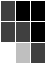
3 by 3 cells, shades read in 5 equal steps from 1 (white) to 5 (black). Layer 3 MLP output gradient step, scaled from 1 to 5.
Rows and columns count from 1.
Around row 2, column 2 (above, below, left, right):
5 2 4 5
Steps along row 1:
up same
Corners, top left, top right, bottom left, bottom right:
4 5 1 4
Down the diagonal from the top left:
4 4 4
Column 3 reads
5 5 4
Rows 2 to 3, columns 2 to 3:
4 5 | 2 4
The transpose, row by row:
4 4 1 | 5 4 2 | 5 5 4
